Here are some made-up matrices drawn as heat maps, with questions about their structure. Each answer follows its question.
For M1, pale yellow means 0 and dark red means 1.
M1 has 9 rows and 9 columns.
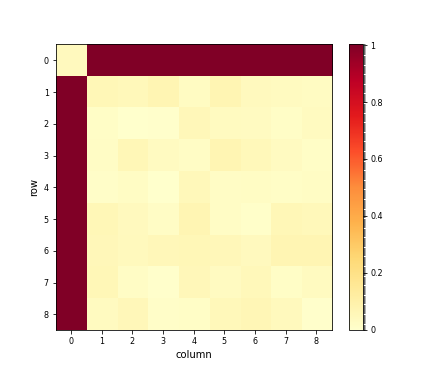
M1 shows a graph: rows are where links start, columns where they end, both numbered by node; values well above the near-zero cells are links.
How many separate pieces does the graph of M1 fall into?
1
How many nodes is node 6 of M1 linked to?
1
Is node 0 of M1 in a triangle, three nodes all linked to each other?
no
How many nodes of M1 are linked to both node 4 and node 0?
0
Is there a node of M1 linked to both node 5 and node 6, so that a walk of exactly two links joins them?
yes
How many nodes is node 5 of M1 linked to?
1
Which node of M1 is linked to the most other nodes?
node 0
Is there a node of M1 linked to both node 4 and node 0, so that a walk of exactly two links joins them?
no
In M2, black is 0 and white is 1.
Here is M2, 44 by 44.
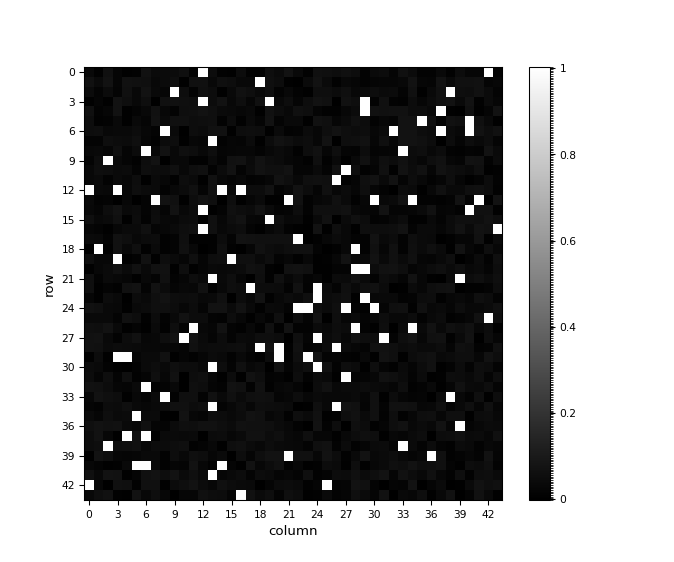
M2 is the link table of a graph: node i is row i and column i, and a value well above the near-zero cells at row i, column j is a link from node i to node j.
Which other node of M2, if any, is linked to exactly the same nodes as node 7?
node 41
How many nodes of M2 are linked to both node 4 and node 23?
1
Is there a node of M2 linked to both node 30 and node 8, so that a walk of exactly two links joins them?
no
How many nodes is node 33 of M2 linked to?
2
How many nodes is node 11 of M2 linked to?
1
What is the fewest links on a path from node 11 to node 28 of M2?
2
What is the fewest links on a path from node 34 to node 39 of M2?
3
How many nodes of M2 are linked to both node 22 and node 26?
0
